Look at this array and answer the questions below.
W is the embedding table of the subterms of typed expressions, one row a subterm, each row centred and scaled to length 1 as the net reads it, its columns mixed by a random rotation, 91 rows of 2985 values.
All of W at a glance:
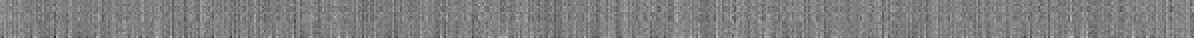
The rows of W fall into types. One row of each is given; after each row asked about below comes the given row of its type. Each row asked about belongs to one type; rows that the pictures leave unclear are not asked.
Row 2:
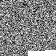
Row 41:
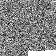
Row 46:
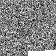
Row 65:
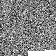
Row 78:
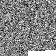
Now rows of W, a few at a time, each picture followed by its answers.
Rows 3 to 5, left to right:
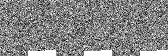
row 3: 41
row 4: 46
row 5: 65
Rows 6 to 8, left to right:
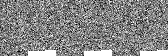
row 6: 65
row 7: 41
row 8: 65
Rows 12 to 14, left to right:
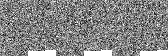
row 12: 41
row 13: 65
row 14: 78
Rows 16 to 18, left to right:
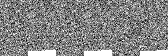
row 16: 2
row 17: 2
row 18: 46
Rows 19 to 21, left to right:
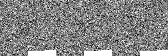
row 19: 46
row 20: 41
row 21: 46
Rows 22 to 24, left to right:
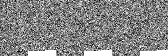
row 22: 65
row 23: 41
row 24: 46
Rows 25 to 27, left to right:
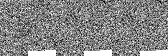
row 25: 46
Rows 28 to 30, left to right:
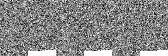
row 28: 41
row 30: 78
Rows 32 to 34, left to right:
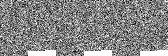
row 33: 65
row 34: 41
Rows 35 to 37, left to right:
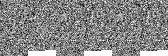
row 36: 78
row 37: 78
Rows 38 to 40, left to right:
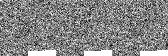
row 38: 46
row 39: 46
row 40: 46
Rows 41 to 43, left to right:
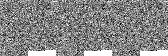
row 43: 41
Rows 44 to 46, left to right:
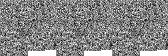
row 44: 46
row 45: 46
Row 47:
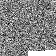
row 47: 41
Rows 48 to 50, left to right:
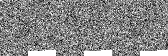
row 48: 46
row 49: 2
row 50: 46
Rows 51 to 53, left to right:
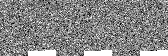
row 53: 41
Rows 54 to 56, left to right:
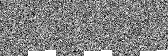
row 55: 65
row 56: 46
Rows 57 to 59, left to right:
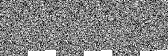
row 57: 2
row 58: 2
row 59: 41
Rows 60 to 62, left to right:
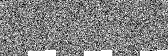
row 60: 2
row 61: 2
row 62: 41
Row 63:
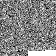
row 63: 65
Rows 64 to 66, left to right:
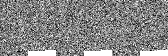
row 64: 65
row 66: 41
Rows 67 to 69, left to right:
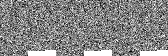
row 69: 65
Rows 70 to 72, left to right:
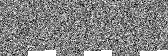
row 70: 46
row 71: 78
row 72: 2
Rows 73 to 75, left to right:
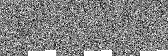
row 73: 46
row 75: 65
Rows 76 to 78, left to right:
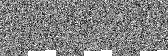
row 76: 78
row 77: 65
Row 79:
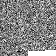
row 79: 65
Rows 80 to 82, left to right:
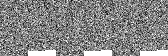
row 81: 65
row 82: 65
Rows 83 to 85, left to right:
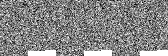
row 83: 2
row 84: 65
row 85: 2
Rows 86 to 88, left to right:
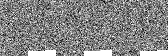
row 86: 41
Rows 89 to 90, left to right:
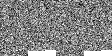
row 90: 2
